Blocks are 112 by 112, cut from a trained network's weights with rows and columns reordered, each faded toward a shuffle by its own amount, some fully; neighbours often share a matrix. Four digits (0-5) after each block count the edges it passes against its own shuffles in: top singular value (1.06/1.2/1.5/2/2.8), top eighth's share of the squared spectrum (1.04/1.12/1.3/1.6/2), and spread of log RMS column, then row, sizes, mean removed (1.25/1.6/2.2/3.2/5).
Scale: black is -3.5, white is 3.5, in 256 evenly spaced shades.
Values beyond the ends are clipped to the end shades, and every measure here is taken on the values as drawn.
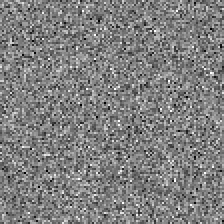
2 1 0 0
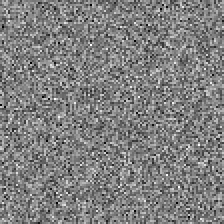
0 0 0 0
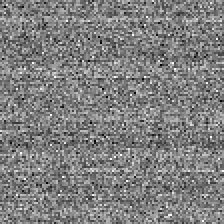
3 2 0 1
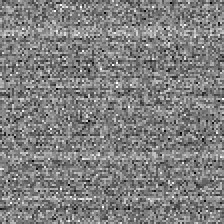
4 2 0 1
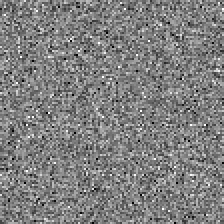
3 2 0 1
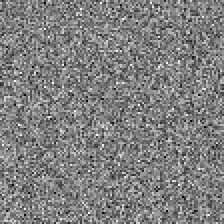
2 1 0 0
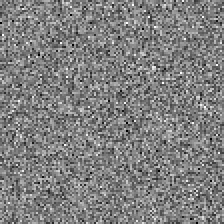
0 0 0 0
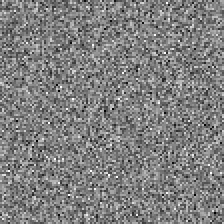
1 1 0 0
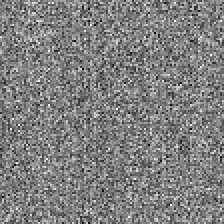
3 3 1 0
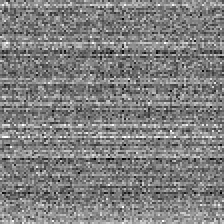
5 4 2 3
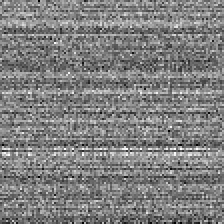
5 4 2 3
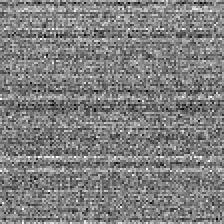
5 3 1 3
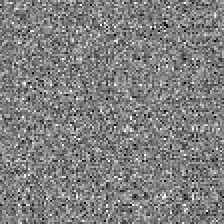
4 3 2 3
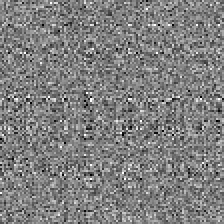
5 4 2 3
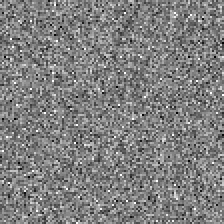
0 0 0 0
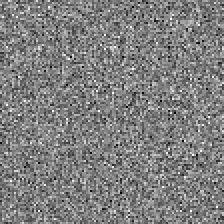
2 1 0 0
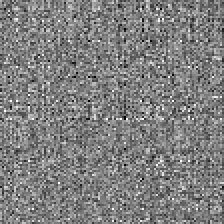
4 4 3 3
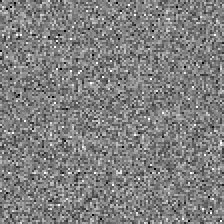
0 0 0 0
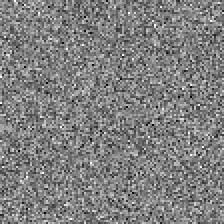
0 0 0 0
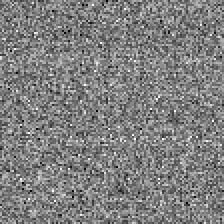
1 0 0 0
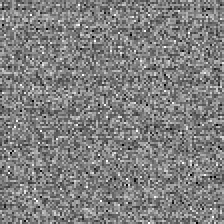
2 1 0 0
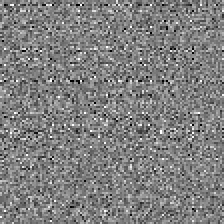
4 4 2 3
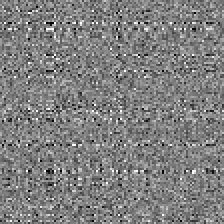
5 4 3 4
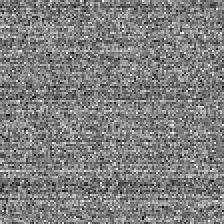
4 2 0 1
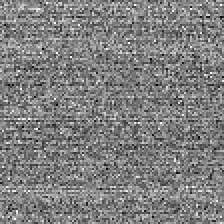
4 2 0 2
